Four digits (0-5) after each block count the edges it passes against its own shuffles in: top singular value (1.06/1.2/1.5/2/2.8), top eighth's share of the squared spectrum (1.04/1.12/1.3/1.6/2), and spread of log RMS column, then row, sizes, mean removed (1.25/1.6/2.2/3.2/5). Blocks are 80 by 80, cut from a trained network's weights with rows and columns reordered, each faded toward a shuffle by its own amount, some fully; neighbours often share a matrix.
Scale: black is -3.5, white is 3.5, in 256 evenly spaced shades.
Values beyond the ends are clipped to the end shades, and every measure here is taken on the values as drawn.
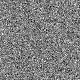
0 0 0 0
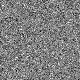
0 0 0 0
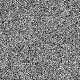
0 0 0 0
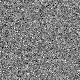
0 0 0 0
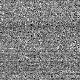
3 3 2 0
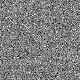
0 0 0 0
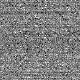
3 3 2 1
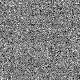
1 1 1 0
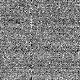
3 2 2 1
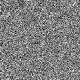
3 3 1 0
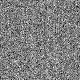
1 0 0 0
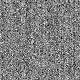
2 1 0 0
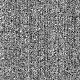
3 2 0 1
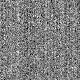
3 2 1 1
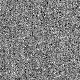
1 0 0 0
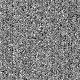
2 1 0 0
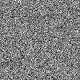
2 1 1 0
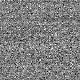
2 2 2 0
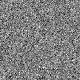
2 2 0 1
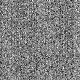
2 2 0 1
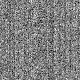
3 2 0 1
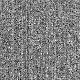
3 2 0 1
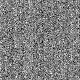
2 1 0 0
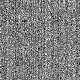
3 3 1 1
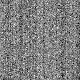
3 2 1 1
